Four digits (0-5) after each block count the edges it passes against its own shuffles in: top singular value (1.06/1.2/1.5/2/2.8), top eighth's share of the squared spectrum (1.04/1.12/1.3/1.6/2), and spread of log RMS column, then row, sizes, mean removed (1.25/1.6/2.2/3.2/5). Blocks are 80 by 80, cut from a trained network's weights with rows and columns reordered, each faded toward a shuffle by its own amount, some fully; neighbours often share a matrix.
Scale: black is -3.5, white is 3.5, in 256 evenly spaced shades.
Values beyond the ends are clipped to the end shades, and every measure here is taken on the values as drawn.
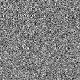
3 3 1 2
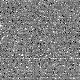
2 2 1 1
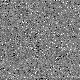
0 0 0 0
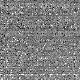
3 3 2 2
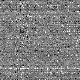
3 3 2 2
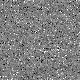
0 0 0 0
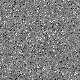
0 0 0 0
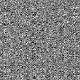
3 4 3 2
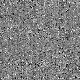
1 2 0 2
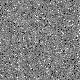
0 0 0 0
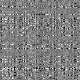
4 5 1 4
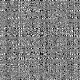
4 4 1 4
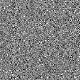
3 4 2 2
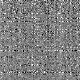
3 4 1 3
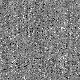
2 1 0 1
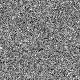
0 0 0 0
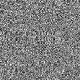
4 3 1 2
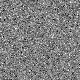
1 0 0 0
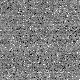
2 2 1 0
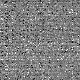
3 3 2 2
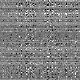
4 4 3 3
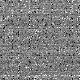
3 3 2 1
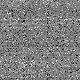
2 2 1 1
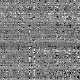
3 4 3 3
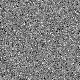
1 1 0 0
